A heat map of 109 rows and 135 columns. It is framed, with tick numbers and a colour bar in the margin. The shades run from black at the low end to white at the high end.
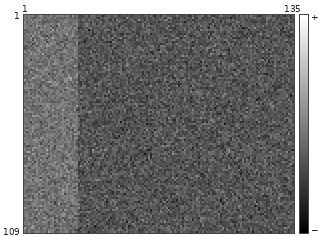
The left part is higher, up to a seam about 20% of the way across. The values follow a bell shape. No regular stripes run through it.
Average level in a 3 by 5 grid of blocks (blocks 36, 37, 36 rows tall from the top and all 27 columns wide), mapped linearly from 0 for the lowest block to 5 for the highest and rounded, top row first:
50000
50000
50000
